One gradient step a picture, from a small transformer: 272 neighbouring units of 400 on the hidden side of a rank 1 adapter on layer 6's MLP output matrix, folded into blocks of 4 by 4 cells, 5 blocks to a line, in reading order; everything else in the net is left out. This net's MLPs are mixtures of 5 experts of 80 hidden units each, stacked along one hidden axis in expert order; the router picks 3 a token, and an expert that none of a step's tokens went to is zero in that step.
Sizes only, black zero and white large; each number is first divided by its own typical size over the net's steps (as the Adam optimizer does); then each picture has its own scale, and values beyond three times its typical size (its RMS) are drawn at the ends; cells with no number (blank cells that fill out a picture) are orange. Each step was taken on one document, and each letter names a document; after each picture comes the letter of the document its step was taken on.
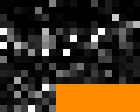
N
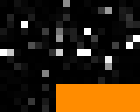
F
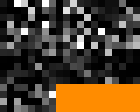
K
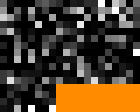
K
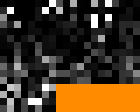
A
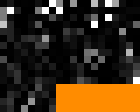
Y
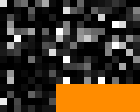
K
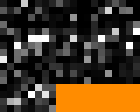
N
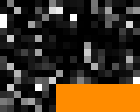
A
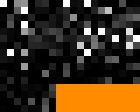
F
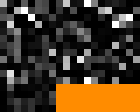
K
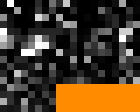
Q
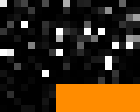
F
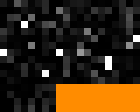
F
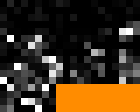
A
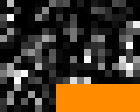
Q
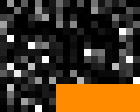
A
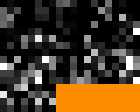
Q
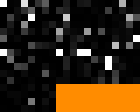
F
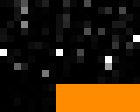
F
